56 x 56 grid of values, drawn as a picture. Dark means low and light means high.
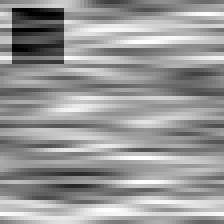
The grain runs across in streaks. The top left is the ninth with the lowest average. On average the colour sits 60% of the way up the scale. In the top left lies a patch that is lower than the rest. Neither half mirrors the other.
